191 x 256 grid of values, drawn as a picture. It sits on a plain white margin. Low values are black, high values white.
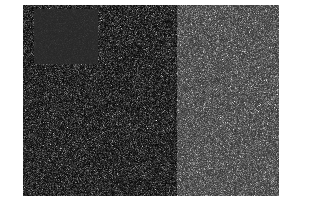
Calmest part: top left. Odd patch: calmer, in the top left. Seam: vertical, 60% of the way across, the right part higher.
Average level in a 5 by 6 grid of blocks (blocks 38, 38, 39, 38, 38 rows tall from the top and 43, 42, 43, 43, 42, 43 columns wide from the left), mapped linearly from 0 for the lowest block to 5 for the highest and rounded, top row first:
0 0 0 2 5 5
0 0 0 2 5 5
0 0 0 2 5 5
0 0 0 2 5 5
0 0 0 2 5 5
